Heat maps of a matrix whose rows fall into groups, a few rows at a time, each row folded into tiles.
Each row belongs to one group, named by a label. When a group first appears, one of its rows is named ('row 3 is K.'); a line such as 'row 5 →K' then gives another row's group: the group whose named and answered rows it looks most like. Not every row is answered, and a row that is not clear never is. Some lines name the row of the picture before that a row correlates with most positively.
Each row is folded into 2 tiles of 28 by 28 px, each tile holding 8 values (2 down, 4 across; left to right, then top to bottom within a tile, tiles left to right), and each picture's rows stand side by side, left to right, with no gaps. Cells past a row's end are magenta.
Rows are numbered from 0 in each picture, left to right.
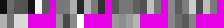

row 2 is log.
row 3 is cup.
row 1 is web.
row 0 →log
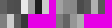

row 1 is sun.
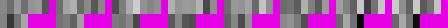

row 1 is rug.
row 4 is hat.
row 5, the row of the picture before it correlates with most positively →0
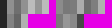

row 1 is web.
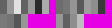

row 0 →rug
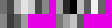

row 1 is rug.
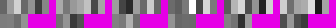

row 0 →rug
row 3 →cup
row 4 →rug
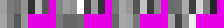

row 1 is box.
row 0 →cup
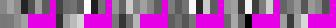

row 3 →cup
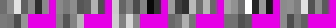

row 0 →rug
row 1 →sun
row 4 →box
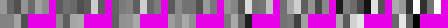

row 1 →log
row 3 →log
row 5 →rug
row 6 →log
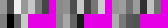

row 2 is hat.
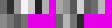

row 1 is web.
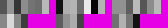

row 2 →web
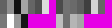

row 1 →log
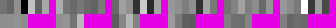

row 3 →hat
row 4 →rug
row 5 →box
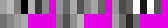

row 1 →sun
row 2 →cup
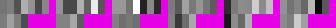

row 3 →sun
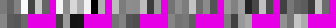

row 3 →box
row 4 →sun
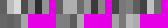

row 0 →rug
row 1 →rug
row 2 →log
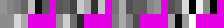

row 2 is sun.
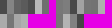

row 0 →log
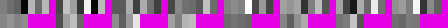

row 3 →log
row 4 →box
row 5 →sun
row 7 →box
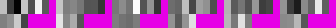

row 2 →box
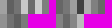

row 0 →cup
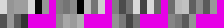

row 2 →cup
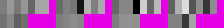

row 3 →rug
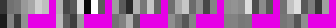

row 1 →cup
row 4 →box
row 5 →rug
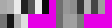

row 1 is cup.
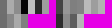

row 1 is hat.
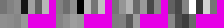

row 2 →rug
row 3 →cup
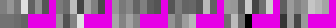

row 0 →box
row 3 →log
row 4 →web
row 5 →hat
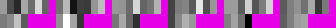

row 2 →web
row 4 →web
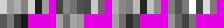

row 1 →log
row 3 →cup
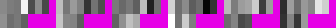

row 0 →box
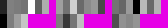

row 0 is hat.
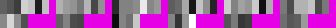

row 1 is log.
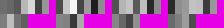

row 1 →rug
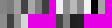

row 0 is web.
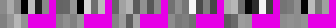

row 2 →rug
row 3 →box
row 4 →sun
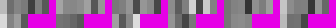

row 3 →cup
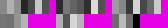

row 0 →sun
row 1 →log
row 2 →web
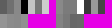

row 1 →box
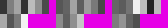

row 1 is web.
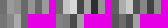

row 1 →rug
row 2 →rug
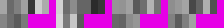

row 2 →sun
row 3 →sun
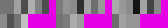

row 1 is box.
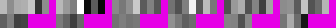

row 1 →box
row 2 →box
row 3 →cup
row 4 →rug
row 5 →web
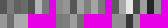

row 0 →log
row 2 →rug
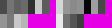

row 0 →log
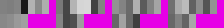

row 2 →web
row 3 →rug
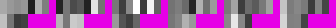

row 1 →log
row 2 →cup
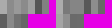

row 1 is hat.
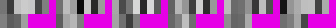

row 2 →cup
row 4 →cup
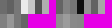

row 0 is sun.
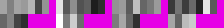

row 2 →web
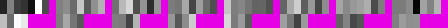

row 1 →web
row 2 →rug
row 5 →rug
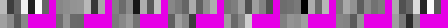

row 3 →web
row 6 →rug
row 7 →cup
